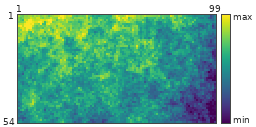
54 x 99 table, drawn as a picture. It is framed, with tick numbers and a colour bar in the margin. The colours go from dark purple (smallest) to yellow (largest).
The bottom right is the ninth with the lowest average. Neither half mirrors the other. Values rise toward the top left. The top left is the ninth with the highest average.
